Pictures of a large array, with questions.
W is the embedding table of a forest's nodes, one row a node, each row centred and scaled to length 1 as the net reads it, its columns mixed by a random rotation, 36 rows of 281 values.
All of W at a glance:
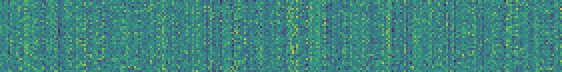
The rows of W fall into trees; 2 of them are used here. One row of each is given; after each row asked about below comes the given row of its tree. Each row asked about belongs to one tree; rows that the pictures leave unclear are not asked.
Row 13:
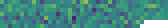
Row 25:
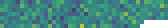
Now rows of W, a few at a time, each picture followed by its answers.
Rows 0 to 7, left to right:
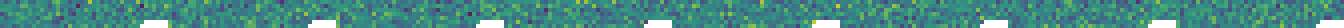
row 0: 25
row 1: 25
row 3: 13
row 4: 25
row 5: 13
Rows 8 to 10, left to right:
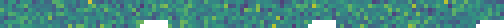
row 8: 25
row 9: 25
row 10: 13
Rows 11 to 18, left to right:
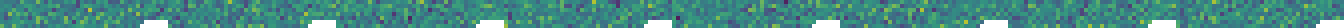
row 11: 25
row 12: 25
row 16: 13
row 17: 25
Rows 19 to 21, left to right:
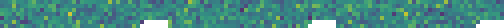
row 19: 13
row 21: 13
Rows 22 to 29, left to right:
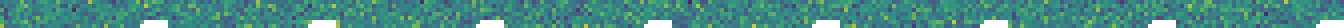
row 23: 25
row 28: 25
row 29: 13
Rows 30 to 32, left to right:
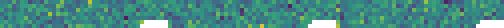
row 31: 25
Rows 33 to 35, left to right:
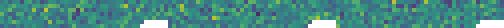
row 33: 13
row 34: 13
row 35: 25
